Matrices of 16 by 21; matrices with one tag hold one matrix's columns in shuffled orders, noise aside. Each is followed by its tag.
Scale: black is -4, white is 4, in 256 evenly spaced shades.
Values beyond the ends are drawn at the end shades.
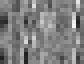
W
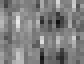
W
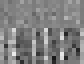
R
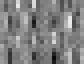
W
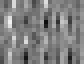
W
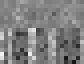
R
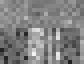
R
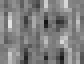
W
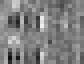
W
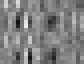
W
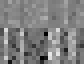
R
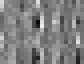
W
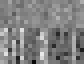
R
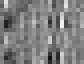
W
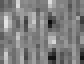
W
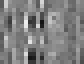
W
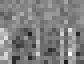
R
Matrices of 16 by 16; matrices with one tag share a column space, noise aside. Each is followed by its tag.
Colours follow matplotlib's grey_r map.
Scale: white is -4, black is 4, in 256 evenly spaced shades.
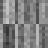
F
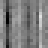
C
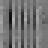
C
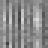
C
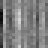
C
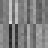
F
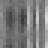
C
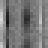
C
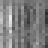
C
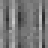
C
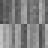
F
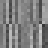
F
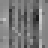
C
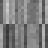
F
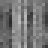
C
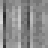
C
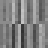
F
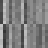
F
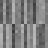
F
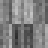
F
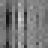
C
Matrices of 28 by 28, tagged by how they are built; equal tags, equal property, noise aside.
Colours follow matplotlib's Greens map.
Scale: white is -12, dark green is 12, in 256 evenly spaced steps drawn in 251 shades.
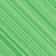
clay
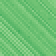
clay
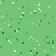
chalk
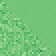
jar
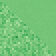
jar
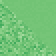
jar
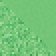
jar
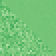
jar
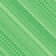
clay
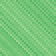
clay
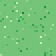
chalk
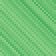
clay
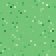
chalk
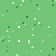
chalk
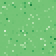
chalk
